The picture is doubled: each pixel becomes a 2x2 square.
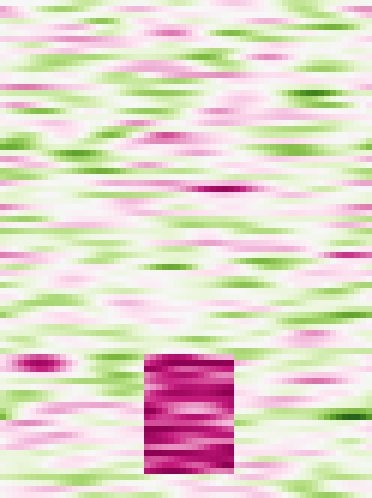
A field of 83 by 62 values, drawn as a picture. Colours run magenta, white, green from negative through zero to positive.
On average the colour sits 50% of the way up the scale. An odd patch, lower than its surroundings, sits in the bottom middle. The bottom middle is the ninth with the lowest average. The grain runs across in streaks.
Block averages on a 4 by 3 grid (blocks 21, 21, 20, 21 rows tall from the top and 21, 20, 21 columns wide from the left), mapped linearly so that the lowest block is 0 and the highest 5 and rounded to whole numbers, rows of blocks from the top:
444 | 534 | 445 | 404
